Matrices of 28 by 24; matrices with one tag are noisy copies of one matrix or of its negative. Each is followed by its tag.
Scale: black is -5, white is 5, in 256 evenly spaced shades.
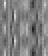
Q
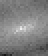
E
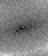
E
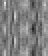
Q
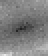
E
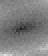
E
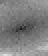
E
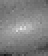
E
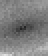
E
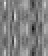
Q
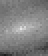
E
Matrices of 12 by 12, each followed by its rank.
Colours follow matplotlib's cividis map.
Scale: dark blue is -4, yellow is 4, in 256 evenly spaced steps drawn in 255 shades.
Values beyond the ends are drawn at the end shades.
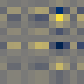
one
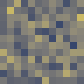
full rank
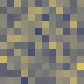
full rank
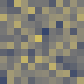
full rank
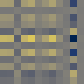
one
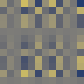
one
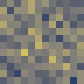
full rank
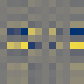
one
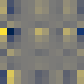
one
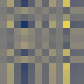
one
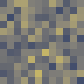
full rank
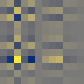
one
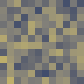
full rank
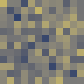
full rank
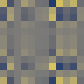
one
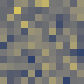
full rank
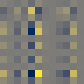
one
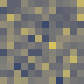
full rank
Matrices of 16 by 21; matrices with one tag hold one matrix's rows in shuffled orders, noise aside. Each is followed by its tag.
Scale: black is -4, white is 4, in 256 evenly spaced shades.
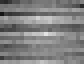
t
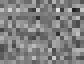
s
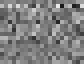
s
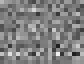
s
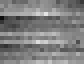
t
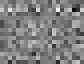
s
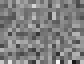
s
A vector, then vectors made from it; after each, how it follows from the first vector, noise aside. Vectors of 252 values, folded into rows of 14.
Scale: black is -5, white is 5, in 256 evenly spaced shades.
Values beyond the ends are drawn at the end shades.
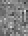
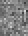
copied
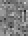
negated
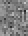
negated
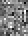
scaled up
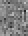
negated
